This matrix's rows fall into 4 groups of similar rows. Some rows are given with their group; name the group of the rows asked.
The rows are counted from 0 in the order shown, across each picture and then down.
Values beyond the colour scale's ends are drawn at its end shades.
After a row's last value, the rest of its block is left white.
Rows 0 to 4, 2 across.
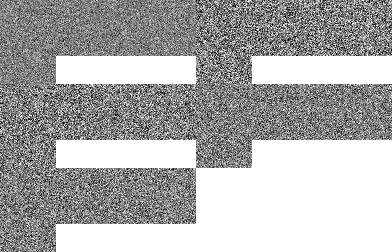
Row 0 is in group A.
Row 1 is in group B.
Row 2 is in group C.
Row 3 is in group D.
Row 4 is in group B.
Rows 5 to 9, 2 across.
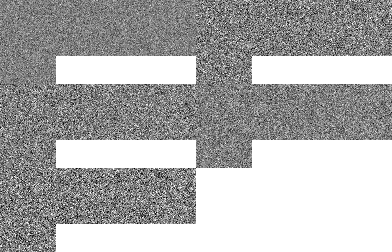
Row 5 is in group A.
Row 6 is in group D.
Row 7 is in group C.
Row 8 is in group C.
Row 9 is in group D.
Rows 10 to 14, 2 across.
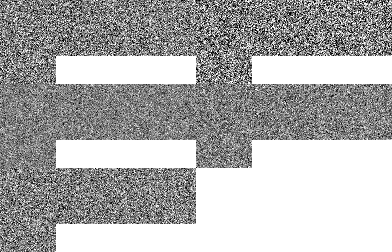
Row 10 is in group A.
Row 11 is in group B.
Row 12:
C
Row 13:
B
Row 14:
A
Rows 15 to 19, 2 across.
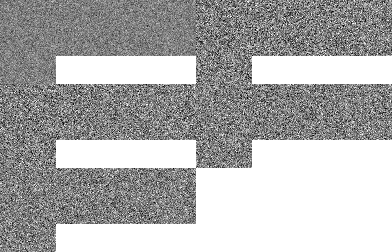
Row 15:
B
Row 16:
B
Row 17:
C
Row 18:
A
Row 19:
D
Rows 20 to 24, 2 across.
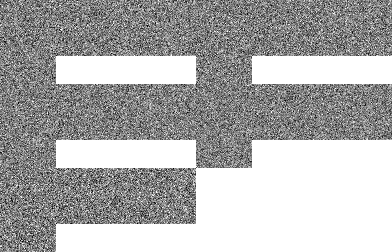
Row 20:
B
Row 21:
A
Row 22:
A
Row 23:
B
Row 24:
D
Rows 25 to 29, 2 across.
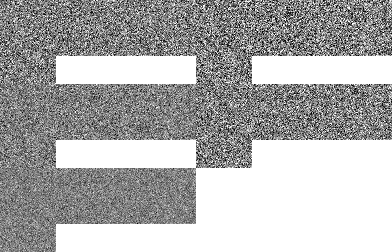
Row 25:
A
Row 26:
B
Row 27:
B
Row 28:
D
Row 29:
D
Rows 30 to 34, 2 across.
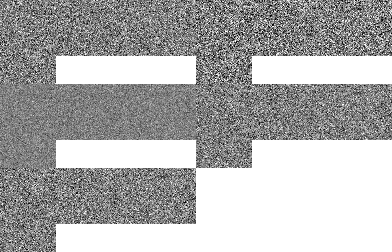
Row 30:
A
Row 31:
C
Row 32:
A
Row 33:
C
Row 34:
C
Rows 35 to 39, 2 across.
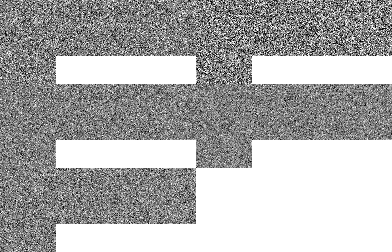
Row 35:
D
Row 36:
A
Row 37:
D
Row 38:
B
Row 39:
C
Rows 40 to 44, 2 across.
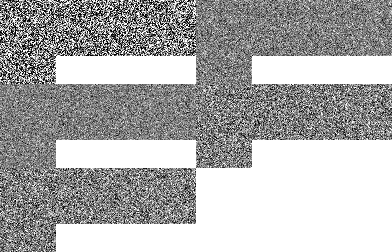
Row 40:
D
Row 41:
D
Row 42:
A
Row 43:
A
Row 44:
C
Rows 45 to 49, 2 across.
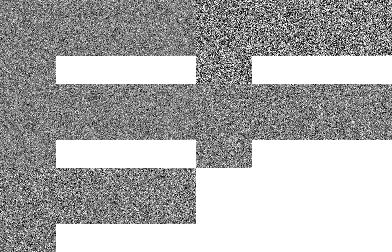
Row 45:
D
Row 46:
B
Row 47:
B
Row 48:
A
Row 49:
C
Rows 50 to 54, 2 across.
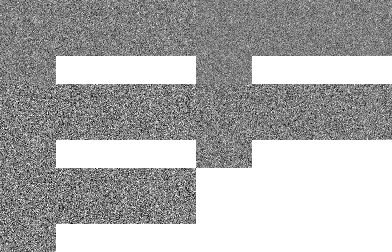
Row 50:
D
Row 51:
D
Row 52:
A
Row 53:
B
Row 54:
A
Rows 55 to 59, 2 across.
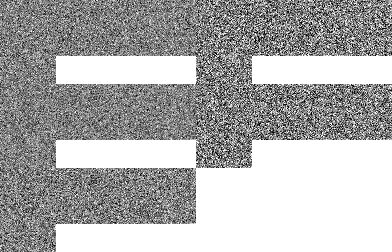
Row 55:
A
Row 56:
A
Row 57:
B
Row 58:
D
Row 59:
B
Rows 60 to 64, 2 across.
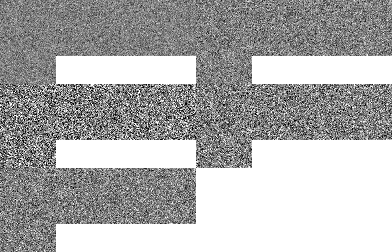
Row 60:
B
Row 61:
B
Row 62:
C
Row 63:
B
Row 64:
C
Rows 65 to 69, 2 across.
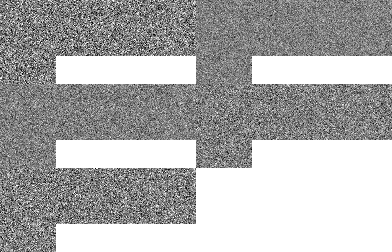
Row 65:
D
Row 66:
C
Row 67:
D
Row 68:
C
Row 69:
A
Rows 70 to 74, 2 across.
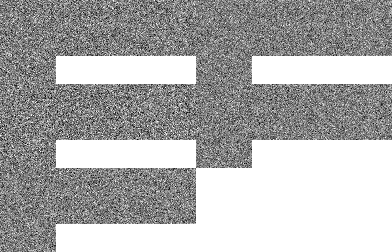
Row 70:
D
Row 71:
D
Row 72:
A
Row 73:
C
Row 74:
B
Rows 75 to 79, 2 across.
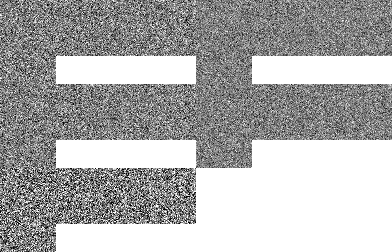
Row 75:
D
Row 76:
C
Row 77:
C
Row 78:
A
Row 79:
A
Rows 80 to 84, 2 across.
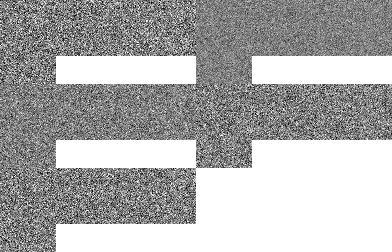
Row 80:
C
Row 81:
B
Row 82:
D
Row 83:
B
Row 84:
D
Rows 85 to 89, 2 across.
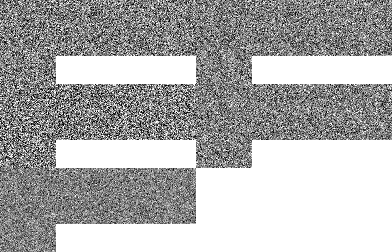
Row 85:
B
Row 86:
B
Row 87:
A
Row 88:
D
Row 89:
B
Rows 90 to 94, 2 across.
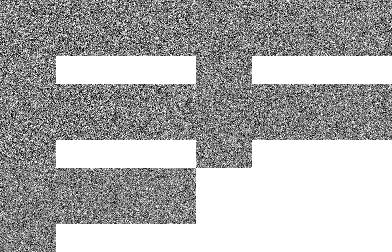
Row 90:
A
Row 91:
C
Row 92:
D
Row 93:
A
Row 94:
C
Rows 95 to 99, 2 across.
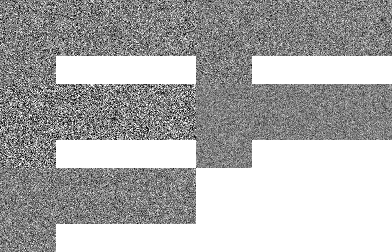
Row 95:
C
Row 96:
C
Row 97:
C
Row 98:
A
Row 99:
D
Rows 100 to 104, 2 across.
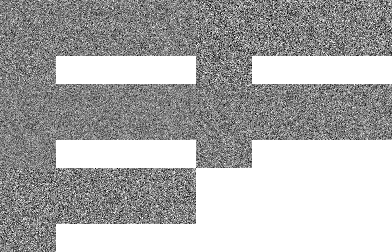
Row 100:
D
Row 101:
C
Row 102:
B
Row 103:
B
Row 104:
A
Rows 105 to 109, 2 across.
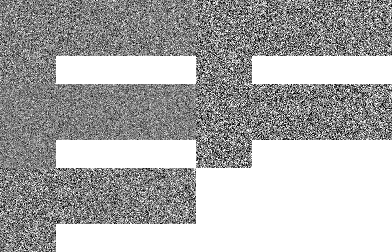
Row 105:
A
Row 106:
A
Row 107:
A
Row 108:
D
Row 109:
C
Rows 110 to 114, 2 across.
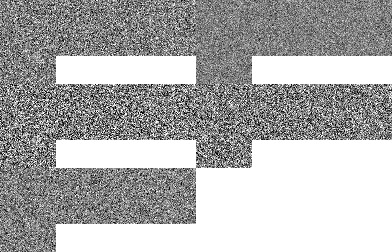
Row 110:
A
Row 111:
C
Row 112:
A
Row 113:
D
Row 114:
B
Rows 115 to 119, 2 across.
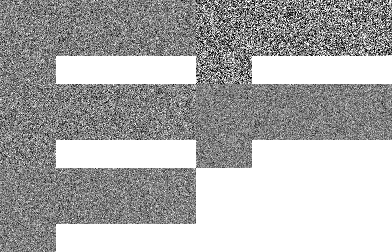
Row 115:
A
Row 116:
B
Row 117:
D
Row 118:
A
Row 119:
A
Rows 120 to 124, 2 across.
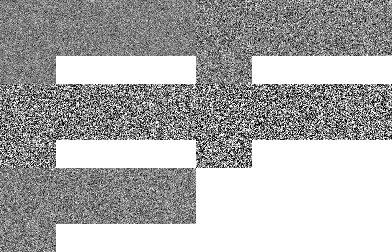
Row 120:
C
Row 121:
B
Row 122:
A
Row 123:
A
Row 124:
B
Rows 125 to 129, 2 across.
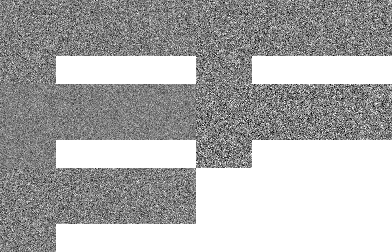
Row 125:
A
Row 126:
A
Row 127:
C
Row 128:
D
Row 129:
A
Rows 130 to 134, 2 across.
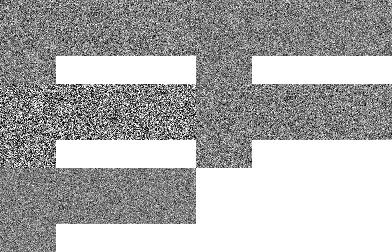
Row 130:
B
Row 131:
C
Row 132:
C
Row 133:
B
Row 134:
A
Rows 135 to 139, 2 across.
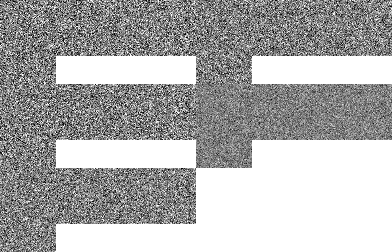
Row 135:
C
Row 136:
D
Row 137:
A
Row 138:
C
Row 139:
A
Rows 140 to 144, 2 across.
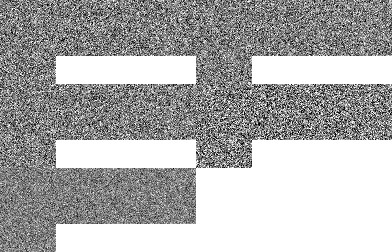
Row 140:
D
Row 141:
B
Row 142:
B
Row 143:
A
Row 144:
D
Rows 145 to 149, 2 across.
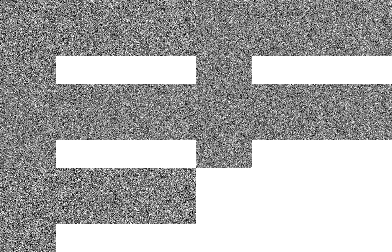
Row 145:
C
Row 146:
D
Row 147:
C
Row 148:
A
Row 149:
C
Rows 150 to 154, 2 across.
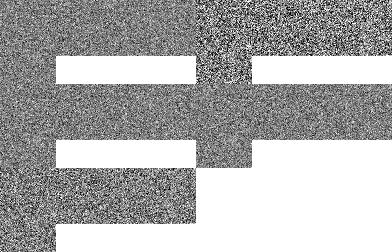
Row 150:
A
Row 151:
B
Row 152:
A
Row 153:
A
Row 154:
B
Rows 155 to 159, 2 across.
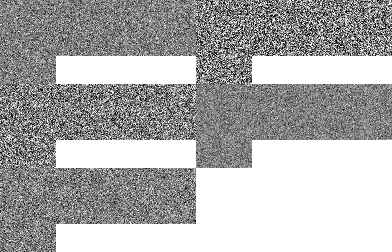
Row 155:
A
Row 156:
A
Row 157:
D
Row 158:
B
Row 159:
C
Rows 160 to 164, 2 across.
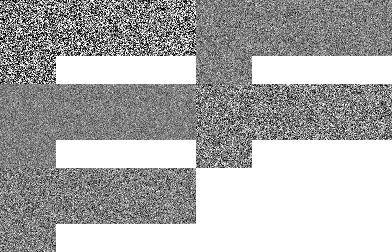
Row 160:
C
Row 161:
B
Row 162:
D
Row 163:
C
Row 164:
B
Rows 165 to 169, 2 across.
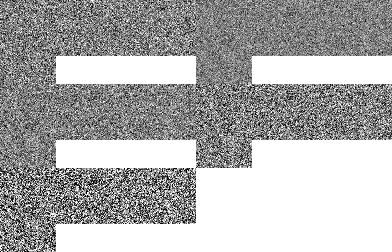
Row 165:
C
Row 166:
B
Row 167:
B
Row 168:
B
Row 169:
B
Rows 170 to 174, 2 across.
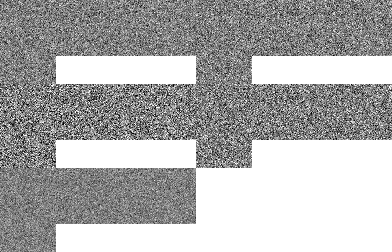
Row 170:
B
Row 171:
D
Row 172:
B
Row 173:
D
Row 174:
B
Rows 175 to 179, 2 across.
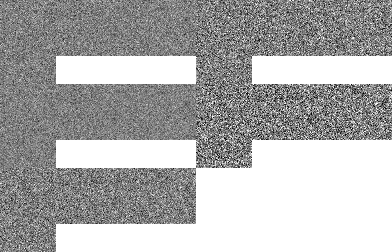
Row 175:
C
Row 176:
A
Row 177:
C
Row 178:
D
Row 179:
D
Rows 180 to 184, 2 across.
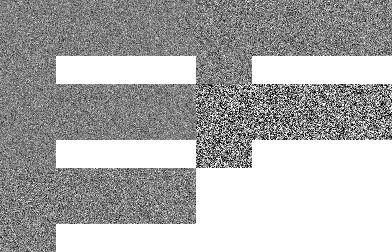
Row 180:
A
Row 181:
B
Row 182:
D
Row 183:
C
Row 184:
A
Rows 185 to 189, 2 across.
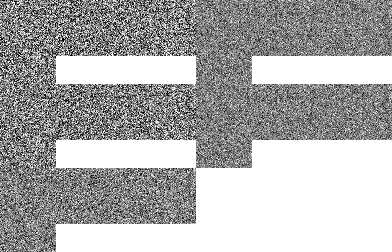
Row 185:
A
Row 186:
D
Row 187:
A
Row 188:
D
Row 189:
B
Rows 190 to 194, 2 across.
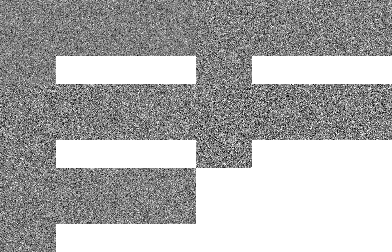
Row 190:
D
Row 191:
A
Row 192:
C
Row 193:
A
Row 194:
C
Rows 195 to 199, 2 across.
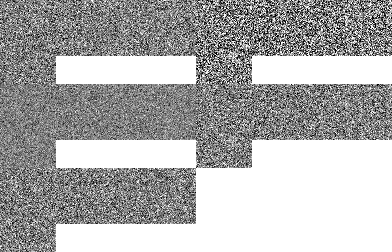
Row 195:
C
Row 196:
A
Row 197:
B
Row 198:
A
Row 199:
D
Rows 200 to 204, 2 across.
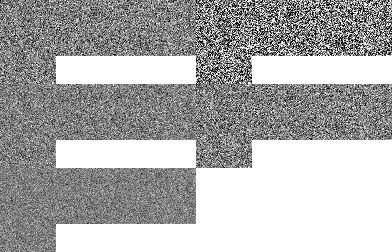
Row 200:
B
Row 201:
B
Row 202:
D
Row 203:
B
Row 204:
D
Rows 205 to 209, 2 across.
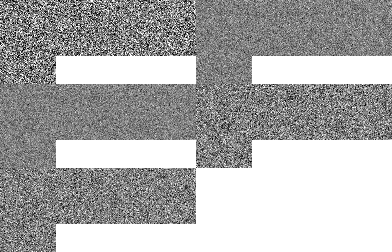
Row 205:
C
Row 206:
D
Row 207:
B
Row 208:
B
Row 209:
C
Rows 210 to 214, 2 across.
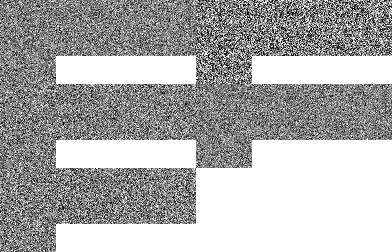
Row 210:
B
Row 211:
D
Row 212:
C
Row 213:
B
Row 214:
A
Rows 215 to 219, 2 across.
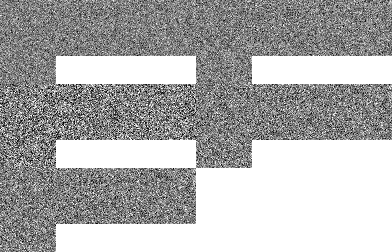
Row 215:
D
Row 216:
B
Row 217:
C
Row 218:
D
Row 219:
D
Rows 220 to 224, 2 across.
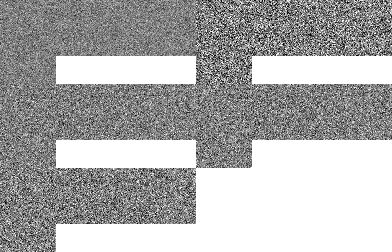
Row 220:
C
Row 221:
C
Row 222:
A
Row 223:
A
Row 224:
D
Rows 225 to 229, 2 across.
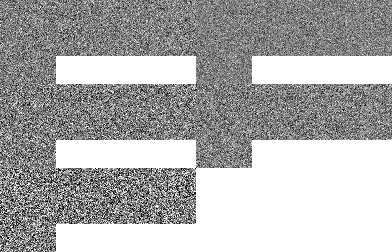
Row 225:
C
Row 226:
A
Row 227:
D
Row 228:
B
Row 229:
A
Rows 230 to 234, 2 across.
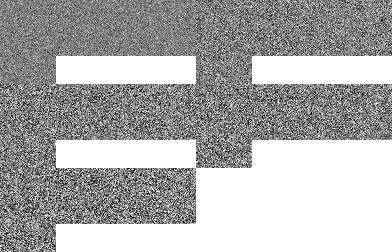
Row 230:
A
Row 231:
C
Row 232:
B
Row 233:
D
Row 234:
B
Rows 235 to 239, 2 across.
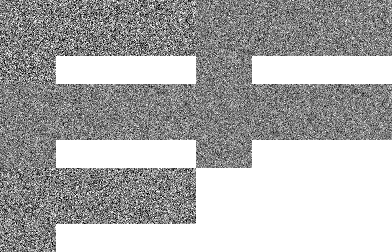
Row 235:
D
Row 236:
A
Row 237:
C
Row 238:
D
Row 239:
B
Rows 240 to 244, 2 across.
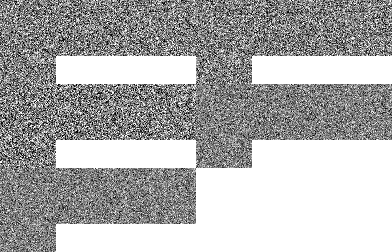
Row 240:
A
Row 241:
A
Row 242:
D
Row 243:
A
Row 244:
A
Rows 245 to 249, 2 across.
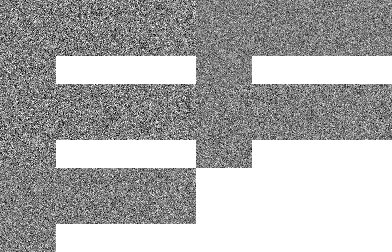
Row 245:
D
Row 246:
A
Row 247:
A
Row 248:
C
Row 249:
D
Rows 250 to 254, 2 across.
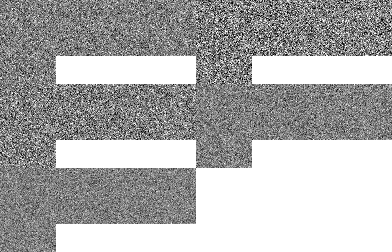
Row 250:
D
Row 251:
C
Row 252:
D
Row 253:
B
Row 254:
B
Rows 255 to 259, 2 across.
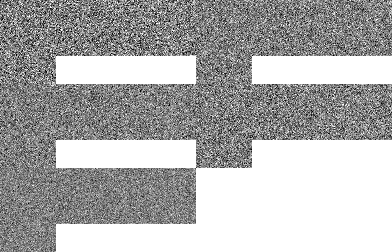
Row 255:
B
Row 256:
D
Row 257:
B
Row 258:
C
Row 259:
A
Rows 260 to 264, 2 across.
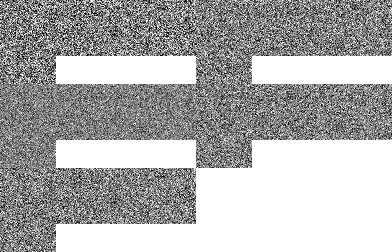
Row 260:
C
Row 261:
D
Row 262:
D
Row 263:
B
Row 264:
C
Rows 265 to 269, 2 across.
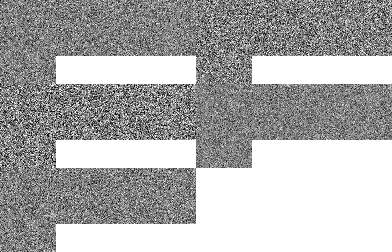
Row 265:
B
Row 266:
A
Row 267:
B
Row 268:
C
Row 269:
B
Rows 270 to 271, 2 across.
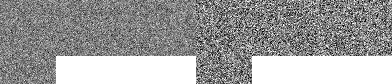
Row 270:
D
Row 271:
B
